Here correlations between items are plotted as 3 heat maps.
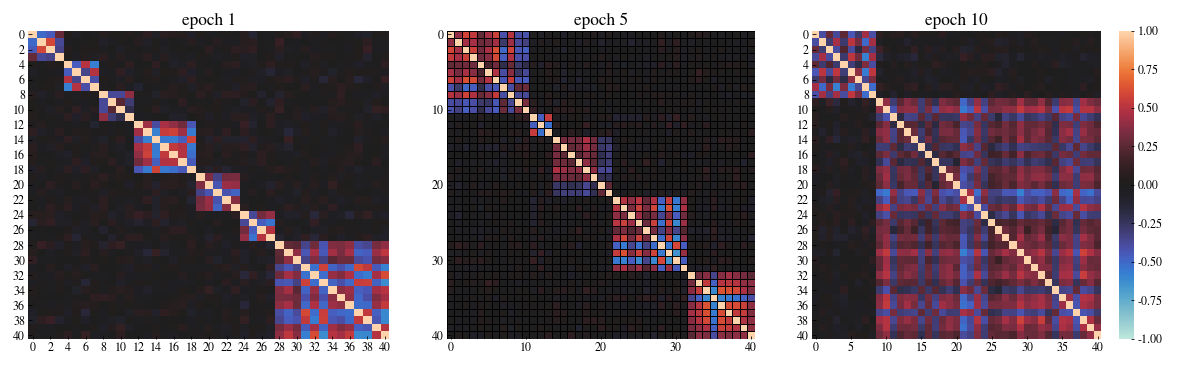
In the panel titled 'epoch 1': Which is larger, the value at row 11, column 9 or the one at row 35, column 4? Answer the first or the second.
the second
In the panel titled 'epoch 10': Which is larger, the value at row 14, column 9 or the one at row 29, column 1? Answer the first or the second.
the first
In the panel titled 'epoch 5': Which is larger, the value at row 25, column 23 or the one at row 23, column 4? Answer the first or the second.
the first
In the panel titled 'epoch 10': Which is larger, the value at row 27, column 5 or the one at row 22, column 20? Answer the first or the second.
the first
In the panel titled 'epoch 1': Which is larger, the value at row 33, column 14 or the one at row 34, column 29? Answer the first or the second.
the second
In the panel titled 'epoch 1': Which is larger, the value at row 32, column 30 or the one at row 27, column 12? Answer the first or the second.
the first
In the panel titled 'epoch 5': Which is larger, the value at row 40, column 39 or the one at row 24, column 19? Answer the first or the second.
the first
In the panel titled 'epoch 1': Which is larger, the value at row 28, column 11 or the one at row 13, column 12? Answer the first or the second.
the second
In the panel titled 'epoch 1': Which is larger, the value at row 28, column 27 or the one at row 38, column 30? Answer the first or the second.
the first
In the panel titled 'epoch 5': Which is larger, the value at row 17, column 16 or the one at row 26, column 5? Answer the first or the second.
the first
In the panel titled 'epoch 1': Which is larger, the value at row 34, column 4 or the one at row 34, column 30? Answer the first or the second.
the second
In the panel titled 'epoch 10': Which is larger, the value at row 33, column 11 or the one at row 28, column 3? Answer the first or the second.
the second
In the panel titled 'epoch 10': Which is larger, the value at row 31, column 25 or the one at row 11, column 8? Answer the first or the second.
the first
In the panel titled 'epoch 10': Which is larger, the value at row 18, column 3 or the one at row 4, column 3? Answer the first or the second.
the first
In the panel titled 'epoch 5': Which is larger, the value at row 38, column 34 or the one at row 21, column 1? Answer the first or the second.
the first
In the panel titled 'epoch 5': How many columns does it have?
41
